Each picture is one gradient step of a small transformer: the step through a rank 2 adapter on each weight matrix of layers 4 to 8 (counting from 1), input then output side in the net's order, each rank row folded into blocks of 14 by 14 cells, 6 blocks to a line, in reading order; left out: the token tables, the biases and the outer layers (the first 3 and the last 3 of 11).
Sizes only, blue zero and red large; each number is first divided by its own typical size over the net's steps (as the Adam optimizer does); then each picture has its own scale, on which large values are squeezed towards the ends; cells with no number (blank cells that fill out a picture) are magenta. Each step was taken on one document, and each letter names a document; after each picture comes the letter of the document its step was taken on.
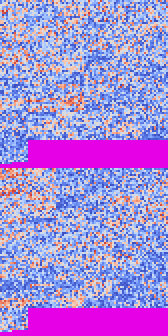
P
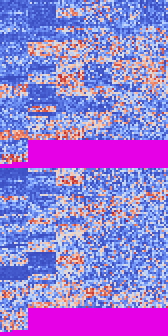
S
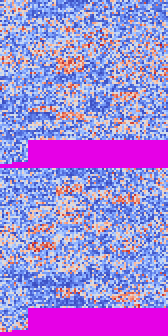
P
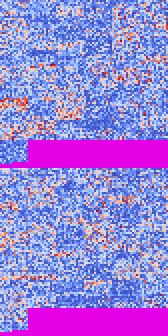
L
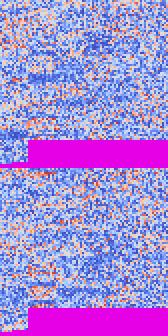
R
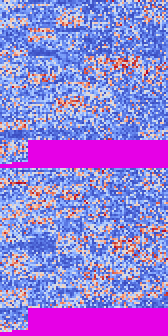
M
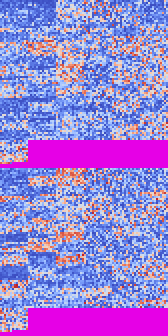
S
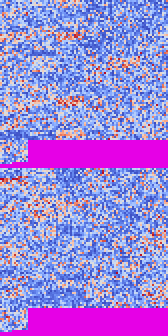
M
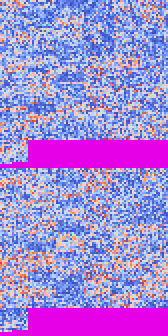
M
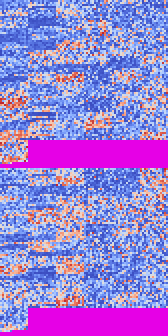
S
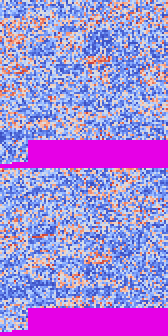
R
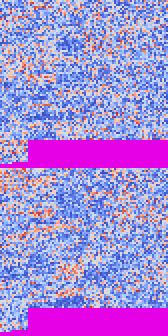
P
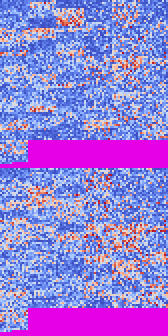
L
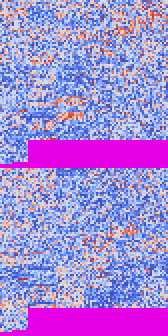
P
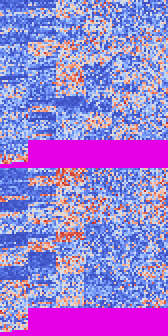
S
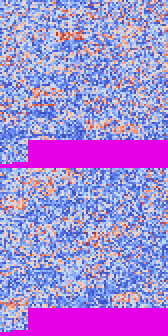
P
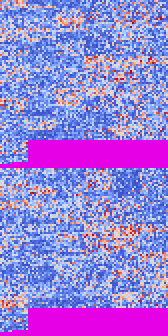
L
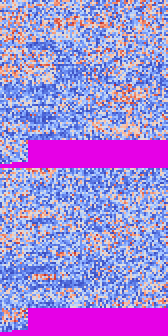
P
